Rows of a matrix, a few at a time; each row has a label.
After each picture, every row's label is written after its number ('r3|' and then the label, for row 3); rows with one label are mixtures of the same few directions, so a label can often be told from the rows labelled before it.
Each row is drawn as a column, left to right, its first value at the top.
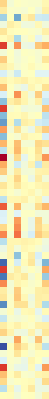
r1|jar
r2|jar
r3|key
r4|jar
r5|key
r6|key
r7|jar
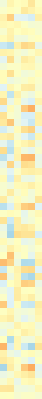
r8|jar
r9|key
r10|key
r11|jar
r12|jar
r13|jar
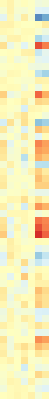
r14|key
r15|key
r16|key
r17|jar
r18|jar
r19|key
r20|key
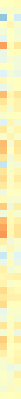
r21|key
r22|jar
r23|key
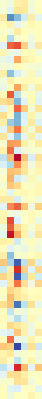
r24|jar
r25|key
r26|jar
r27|jar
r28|jar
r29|jar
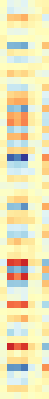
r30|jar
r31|jar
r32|jar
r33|jar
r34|jar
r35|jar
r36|jar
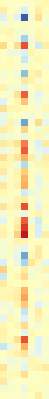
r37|jar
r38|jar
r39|key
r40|key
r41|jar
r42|key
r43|jar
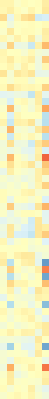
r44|key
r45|jar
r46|key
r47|key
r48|key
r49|key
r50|jar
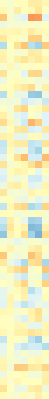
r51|key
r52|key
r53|jar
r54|jar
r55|key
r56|key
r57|jar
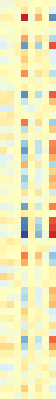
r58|jar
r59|jar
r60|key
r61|key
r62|key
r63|key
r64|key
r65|key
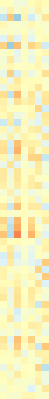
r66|key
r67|key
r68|key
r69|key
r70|key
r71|jar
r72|jar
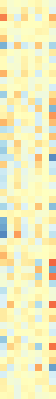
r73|key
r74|jar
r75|key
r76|key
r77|jar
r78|jar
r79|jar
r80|jar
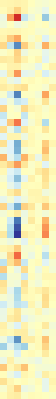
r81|jar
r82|key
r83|key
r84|jar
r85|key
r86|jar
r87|key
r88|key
